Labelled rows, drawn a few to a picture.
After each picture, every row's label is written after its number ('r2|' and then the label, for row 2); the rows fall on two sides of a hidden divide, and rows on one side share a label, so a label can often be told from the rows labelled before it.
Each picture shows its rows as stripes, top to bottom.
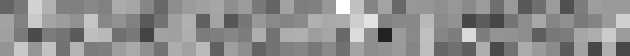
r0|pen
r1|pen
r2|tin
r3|pen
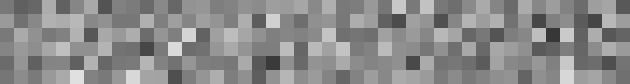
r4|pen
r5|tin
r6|pen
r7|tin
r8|pen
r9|pen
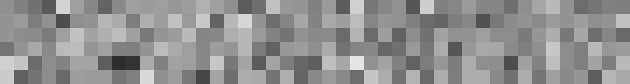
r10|pen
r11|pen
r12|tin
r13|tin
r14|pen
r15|tin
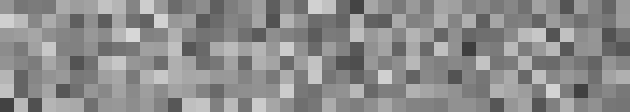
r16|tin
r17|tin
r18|pen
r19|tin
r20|tin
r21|tin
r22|tin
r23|pen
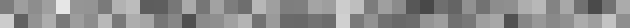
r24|pen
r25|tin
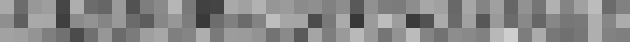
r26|tin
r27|tin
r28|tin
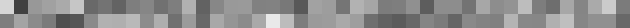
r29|tin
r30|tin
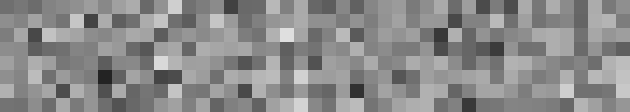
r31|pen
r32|tin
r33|pen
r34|pen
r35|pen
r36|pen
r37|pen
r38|pen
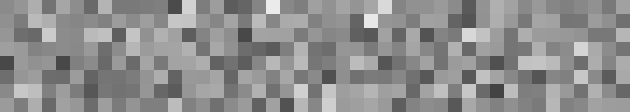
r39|pen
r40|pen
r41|tin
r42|pen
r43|pen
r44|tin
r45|pen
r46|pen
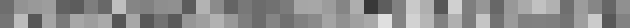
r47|pen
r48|pen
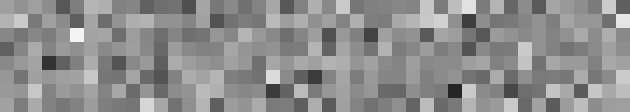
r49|tin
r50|pen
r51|tin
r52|pen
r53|pen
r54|pen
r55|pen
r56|tin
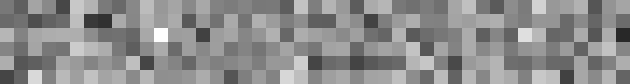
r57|pen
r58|tin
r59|tin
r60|tin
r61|tin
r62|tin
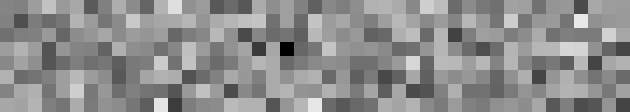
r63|pen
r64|tin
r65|tin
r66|pen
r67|tin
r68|tin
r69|pen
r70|tin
